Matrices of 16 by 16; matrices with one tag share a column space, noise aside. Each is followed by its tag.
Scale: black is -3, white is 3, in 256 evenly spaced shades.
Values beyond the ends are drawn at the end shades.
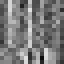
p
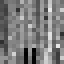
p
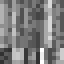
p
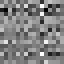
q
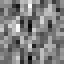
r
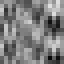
r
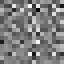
q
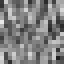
r
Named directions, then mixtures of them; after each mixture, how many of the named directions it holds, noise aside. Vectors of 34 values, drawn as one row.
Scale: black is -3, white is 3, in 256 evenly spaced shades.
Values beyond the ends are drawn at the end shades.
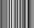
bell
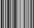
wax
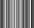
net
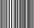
one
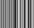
three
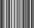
two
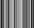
two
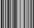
one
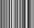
one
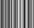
two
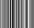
one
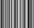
two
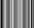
three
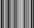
two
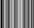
three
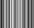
three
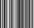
one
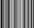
three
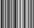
two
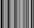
two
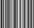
two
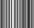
two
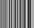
two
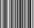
three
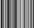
one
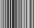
three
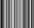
three
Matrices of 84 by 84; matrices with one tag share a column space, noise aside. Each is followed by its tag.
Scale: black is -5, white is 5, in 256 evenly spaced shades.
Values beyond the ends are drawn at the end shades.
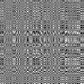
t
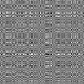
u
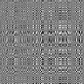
t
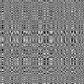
t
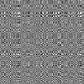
u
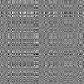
u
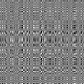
t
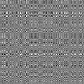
u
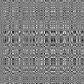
t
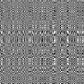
t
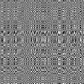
t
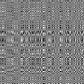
t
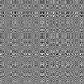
u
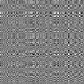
u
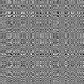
u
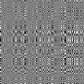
t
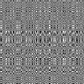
t
